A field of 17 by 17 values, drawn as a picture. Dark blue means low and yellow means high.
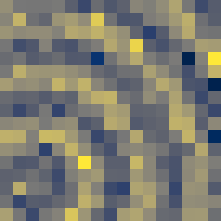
Rings: centred on the bottom left. Slope: none. Odd rows or columns: none. Mirror symmetry: none.
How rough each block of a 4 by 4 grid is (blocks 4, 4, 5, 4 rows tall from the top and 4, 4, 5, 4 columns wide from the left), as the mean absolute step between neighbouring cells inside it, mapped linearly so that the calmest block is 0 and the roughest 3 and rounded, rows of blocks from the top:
0 1 1 0 | 0 1 0 3 | 1 2 0 2 | 1 1 0 0
